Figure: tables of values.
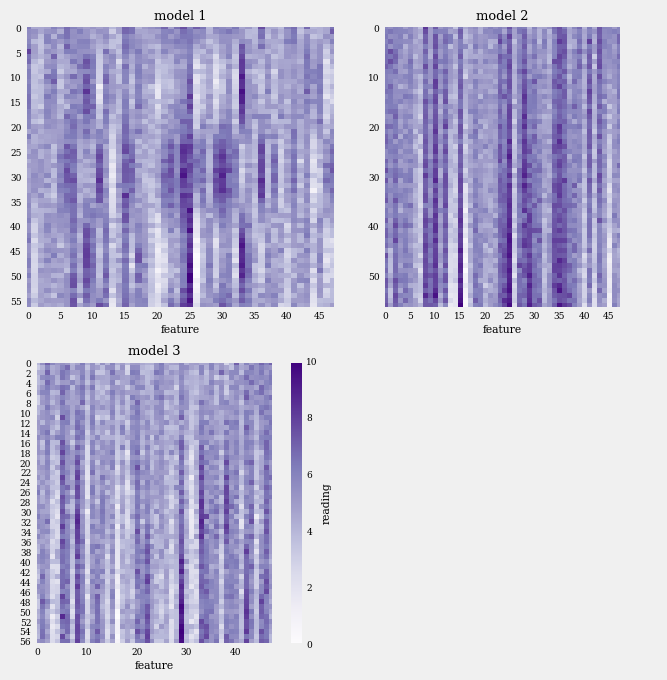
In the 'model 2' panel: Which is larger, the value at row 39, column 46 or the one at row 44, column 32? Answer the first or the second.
the first
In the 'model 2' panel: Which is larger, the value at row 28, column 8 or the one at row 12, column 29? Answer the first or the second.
the first
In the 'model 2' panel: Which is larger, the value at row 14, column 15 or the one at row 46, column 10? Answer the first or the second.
the second
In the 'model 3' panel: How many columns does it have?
48
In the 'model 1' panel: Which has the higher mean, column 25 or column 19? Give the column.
25
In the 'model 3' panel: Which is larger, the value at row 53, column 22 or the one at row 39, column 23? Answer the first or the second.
the first
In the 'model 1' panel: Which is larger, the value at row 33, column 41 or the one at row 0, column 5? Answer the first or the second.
the first
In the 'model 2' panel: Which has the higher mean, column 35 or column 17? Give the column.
35
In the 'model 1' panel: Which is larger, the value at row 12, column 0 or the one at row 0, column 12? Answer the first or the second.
the first
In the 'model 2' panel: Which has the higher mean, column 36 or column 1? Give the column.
36
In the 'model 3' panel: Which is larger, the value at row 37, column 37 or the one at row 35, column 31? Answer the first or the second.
the first
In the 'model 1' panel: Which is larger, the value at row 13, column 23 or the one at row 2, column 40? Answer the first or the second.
the second
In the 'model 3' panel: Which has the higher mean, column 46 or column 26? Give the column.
46
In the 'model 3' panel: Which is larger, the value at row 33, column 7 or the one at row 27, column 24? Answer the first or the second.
the second
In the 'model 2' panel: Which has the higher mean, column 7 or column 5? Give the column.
5
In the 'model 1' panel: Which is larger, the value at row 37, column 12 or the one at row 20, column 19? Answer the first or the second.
the first
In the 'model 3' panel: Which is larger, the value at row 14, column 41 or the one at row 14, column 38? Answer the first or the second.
the second
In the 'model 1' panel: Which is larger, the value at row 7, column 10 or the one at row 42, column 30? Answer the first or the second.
the first
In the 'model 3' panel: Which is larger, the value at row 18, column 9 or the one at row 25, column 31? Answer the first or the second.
the first
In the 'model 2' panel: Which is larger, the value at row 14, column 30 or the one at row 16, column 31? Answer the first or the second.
the first
